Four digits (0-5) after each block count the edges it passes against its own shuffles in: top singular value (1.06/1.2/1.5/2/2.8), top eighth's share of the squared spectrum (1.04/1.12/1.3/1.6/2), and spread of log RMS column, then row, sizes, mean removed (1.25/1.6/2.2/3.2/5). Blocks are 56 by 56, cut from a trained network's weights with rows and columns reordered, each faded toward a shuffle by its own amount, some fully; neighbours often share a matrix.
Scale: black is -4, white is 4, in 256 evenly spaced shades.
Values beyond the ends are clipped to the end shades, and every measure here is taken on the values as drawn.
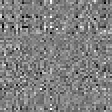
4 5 2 3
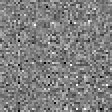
3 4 2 2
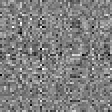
4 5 2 3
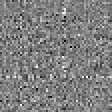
3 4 2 2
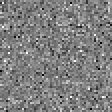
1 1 0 1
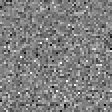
2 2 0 1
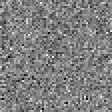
2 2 0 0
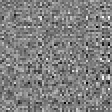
4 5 3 2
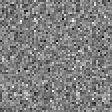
3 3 1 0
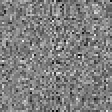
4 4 2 1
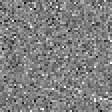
1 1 0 0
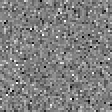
0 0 0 0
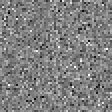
1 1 0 0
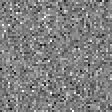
1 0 0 0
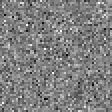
1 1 0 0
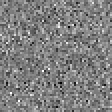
3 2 0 1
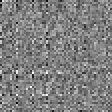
4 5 3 2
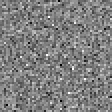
1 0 0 0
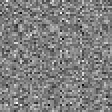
4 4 3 2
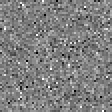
0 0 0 0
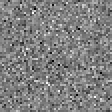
0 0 0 0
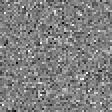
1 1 0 0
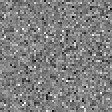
2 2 0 0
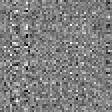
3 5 3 2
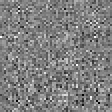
3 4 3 2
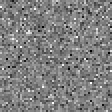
1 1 0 0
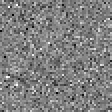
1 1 0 0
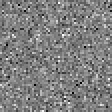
0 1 0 0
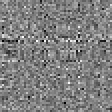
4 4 1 2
